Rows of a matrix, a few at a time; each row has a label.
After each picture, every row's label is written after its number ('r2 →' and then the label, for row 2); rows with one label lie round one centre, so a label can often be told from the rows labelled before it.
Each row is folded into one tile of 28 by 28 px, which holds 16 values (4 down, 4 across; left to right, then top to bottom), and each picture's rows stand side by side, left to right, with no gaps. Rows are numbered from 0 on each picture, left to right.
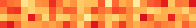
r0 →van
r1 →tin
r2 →van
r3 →van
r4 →van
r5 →tin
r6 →tin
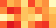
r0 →van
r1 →van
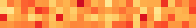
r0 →tin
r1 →van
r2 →tin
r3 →van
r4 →van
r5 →tin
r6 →tin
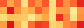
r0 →van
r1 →van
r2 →tin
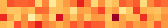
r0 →tin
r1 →van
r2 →tin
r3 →van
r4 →tin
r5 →tin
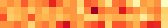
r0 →tin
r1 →tin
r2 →van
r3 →van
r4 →van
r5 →van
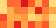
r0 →tin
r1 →van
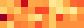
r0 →tin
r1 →van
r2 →tin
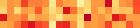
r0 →tin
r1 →van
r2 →van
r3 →tin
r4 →tin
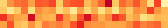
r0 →tin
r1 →tin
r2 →tin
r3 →tin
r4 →tin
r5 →van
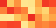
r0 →van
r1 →tin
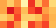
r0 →van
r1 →van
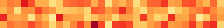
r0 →tin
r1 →van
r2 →tin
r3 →van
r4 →van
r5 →tin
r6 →tin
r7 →van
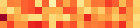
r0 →tin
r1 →van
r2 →van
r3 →tin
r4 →van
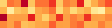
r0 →tin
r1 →tin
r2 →tin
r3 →tin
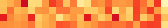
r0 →tin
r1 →tin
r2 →van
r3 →tin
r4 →tin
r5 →van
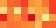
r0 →tin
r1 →tin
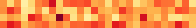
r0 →van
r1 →tin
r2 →tin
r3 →van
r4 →van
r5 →tin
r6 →van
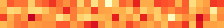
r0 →tin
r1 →tin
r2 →van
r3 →van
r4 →tin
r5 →tin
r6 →van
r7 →tin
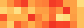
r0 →tin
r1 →tin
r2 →van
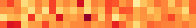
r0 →van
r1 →tin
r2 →tin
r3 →tin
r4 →van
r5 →tin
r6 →tin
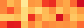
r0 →van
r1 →tin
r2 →tin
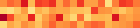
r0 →tin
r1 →tin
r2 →tin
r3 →van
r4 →tin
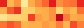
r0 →van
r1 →tin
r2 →tin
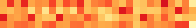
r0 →tin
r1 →tin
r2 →tin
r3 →tin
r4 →van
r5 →tin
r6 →van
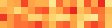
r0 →tin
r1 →van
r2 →van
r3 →van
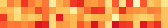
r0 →tin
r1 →van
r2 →tin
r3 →van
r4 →van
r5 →van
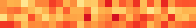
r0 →van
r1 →tin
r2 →van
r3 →tin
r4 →tin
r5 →tin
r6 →tin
